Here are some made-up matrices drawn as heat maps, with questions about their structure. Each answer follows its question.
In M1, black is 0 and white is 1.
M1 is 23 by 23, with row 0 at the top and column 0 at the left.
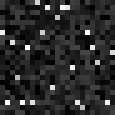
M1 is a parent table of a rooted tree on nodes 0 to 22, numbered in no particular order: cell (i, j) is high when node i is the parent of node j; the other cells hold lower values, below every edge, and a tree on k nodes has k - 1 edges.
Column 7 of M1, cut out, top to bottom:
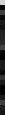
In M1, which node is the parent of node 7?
0
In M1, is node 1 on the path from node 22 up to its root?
no
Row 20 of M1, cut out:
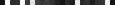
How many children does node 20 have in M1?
5
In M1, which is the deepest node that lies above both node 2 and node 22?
6
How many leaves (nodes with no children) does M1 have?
10
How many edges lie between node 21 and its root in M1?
1
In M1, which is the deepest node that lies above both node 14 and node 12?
1
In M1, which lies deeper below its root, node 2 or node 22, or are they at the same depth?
node 22
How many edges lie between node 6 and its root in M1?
1
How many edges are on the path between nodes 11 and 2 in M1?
6
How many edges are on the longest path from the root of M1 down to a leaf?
4
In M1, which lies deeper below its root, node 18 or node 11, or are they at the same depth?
the same depth
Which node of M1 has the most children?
20
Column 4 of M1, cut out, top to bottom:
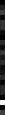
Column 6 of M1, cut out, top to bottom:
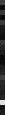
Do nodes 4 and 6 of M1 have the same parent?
yes
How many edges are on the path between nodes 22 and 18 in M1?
7
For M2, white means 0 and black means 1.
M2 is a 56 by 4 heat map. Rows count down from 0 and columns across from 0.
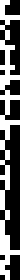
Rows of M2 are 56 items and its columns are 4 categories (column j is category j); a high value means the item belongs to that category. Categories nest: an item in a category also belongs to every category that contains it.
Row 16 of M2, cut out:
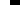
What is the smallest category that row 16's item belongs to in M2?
2
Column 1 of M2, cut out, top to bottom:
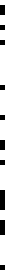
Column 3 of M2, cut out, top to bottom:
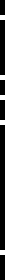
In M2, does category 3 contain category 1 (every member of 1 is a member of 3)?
yes
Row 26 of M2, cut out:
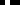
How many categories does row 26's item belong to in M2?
3
